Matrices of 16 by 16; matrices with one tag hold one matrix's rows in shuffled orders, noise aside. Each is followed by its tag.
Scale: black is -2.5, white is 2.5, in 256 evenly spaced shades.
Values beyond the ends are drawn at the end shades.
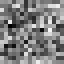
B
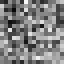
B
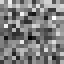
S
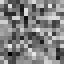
B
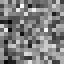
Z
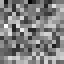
S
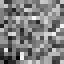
Z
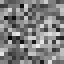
B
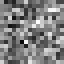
B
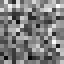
S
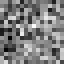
Z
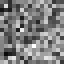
Z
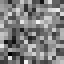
B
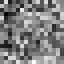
Z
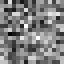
B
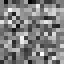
S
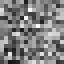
B
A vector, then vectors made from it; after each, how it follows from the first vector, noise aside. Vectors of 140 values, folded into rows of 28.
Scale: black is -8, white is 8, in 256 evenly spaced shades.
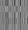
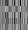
scaled up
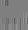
partly zeroed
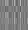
negated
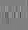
partly zeroed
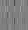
partly zeroed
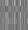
negated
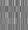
negated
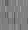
partly zeroed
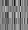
scaled up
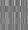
negated
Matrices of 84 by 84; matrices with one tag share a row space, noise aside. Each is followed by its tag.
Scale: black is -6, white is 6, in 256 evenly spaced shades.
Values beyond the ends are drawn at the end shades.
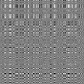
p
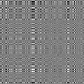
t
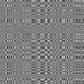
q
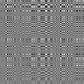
q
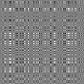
p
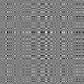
q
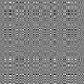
p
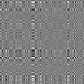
t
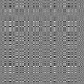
p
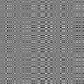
q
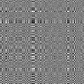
t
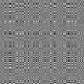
p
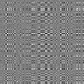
q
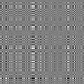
t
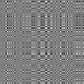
q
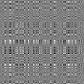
p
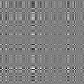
t
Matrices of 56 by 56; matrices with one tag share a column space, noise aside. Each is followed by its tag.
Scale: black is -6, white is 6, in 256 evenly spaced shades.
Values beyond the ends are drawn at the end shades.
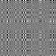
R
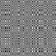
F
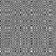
F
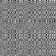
R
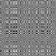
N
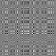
N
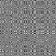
N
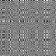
R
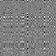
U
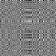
R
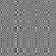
F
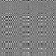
U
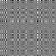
R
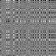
R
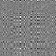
U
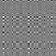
U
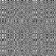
R
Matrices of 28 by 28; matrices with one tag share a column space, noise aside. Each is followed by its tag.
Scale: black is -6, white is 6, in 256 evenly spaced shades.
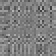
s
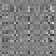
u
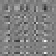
u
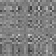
s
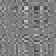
s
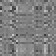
s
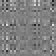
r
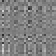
s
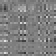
u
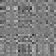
s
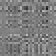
s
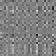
s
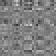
r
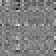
r
